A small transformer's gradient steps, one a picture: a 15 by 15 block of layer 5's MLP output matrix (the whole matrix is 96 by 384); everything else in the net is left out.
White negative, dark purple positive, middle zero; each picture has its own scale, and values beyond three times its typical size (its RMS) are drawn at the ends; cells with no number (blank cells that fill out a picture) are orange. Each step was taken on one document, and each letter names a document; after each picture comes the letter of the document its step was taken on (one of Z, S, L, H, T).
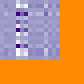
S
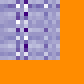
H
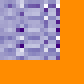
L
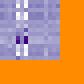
H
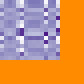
L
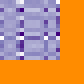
L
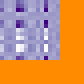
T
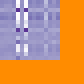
H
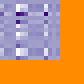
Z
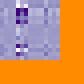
S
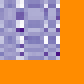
L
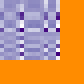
L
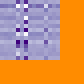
H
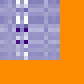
H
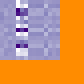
S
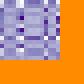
L
